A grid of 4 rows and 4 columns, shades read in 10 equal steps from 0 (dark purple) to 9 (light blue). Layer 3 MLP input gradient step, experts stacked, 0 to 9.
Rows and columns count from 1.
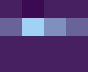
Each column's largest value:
4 9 6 4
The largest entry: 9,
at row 2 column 2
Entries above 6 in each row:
0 1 0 0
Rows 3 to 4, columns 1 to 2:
1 1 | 1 1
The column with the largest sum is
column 2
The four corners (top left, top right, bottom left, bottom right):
1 1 1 1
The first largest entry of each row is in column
1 2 1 1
